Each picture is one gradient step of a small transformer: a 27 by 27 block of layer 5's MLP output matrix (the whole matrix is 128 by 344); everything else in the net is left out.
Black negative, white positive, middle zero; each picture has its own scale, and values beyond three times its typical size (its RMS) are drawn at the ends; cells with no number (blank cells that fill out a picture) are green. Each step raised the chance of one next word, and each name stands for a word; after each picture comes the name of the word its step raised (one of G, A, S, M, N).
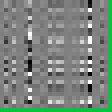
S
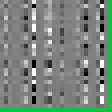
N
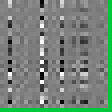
S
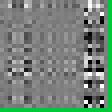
S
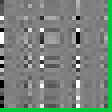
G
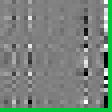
N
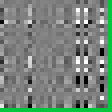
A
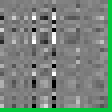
G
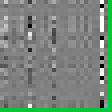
N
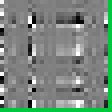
A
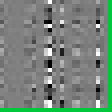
A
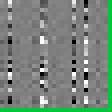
S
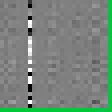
S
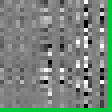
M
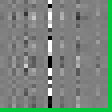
N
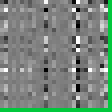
M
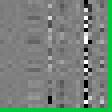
G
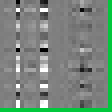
M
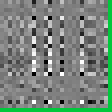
S
